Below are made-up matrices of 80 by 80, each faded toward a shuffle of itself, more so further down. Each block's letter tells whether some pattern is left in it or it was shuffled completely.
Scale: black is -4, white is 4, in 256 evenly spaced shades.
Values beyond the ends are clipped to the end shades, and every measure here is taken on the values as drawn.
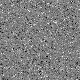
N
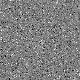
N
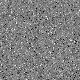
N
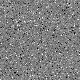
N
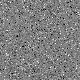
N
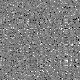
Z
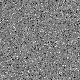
N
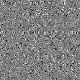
Z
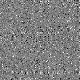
Z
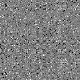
Z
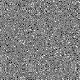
Z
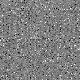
Z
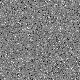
N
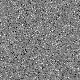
N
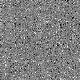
Z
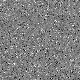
N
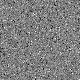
N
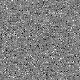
Z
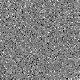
Z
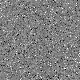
N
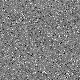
N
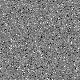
N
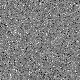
N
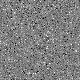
N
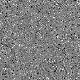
Z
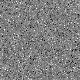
N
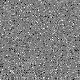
Z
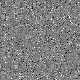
Z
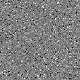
Z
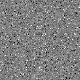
Z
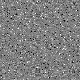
Z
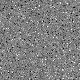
N
